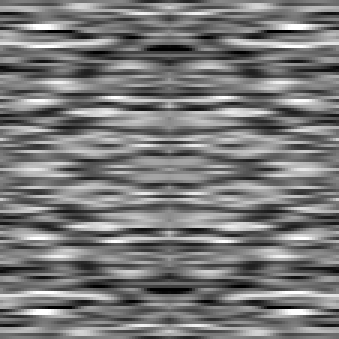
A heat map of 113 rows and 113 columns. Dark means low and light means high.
Mirror symmetry: left to right and top to bottom. Slope: none. Average level on the scale: 50%. Grain: streaks across.
